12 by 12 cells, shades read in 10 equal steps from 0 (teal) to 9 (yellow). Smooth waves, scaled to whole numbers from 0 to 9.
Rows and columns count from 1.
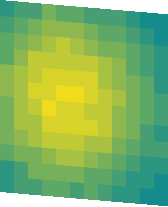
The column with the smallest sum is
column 12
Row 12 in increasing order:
0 0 1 1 1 2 2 2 2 3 3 3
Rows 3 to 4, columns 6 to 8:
6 5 4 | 7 7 6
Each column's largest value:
5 6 8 9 9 9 8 7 6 4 3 2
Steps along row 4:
up up same same same same down down down down down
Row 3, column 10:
3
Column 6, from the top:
3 5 6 7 8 9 8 8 7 6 4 2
